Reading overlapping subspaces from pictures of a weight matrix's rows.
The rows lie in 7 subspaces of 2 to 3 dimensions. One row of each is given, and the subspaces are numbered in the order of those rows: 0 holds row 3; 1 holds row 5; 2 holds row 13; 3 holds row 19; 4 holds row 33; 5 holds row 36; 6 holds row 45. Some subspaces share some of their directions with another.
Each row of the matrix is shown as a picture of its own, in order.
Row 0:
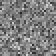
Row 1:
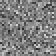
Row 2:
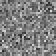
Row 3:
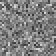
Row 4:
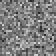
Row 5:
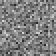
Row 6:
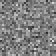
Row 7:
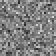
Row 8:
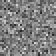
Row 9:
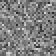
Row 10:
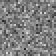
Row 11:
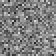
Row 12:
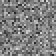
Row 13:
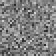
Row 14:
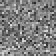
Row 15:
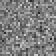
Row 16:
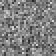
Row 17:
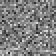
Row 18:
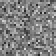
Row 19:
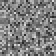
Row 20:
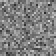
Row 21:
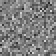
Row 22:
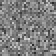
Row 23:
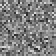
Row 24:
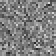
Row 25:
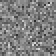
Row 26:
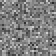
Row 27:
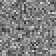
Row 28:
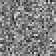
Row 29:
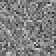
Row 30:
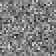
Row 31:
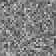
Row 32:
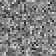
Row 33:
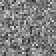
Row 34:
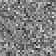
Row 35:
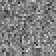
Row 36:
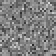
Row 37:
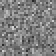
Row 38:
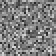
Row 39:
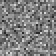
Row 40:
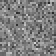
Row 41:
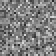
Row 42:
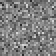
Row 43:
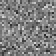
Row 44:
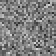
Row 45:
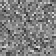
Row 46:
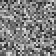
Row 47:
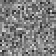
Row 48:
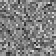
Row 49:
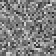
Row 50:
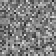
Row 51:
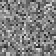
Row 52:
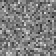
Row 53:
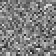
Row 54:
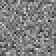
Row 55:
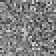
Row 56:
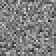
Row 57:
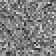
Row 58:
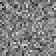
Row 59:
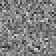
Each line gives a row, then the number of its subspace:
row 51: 4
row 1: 2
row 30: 6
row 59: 6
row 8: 1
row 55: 6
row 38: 6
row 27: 5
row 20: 2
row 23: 6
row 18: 1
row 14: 2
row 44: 1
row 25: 6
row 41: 3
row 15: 3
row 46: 0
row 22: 5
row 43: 2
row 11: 2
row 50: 3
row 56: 6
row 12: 2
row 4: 3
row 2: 4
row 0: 4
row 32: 4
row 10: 1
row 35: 4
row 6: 5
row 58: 0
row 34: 0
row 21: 5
